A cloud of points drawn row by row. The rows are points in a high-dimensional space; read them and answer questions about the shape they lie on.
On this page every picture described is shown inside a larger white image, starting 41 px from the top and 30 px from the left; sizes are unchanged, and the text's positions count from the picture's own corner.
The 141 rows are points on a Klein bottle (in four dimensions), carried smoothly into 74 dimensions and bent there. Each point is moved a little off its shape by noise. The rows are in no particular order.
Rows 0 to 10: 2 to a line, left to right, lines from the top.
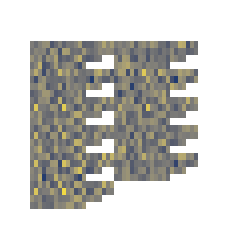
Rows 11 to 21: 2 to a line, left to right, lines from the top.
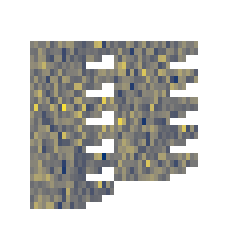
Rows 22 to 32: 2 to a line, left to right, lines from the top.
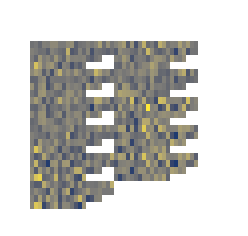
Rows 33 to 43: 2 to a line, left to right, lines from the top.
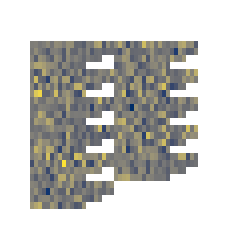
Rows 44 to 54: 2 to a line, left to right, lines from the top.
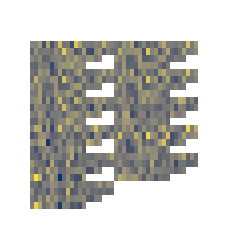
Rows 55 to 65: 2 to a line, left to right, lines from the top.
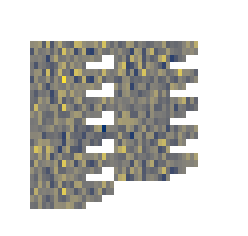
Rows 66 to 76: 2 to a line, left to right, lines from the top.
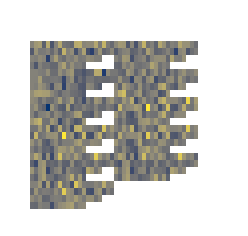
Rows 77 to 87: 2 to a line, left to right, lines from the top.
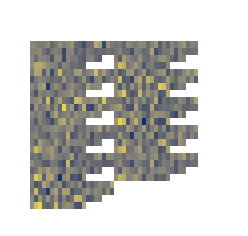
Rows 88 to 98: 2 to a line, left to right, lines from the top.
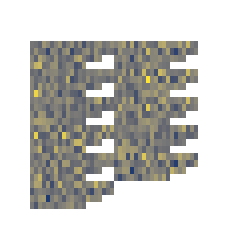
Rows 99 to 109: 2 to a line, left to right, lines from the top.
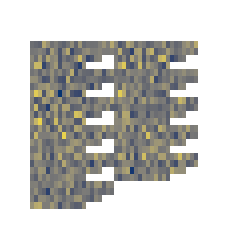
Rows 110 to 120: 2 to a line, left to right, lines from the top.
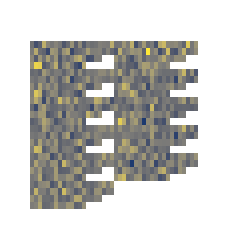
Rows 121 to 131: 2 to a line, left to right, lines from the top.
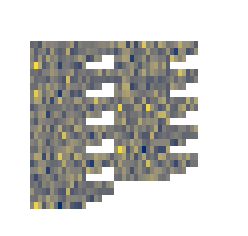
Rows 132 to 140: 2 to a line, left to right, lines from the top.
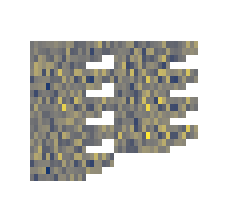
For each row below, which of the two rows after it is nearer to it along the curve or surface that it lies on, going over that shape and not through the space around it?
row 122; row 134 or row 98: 134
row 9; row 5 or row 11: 11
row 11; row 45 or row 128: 128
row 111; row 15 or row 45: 15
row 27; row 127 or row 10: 10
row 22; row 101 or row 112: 112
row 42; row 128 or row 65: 128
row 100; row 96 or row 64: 64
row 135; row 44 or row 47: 47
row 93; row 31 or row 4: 4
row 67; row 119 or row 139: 139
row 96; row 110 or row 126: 126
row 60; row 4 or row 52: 52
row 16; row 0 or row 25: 25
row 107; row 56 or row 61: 56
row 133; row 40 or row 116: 40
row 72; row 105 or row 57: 57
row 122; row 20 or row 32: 20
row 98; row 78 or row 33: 33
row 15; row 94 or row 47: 94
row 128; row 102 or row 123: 123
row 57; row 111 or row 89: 111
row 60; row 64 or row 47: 64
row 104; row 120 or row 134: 134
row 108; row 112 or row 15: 15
